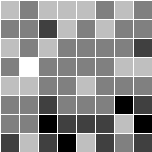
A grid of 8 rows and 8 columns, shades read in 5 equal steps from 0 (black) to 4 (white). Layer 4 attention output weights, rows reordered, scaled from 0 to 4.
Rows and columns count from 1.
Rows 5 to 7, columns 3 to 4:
2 2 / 1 2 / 0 1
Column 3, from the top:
3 1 3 2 2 1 0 1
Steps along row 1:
down up same same down up down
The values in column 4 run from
0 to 3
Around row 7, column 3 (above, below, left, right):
1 1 2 1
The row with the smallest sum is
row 7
